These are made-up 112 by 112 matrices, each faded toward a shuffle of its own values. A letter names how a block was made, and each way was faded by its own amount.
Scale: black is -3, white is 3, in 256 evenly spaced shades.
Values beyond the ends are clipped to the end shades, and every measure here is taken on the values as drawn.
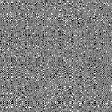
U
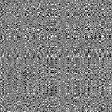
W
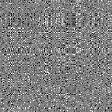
U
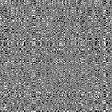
W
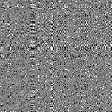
U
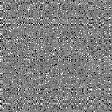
U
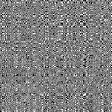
W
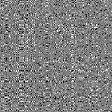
U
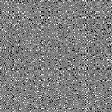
U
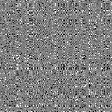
U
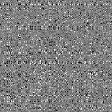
U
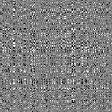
W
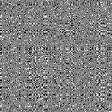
U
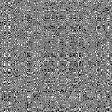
U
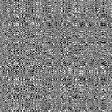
W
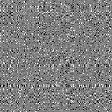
U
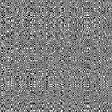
W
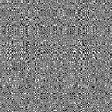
W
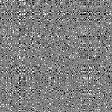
U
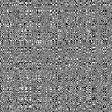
W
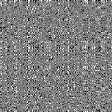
U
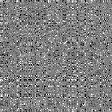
U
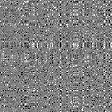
U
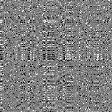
U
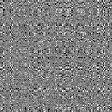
W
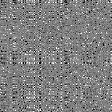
U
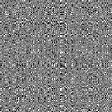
W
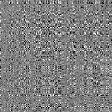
W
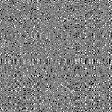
U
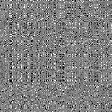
U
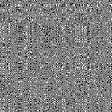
U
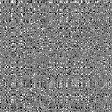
U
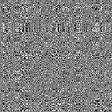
W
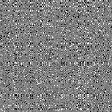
U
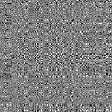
W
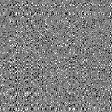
U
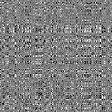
W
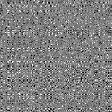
U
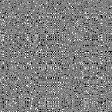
U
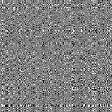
W
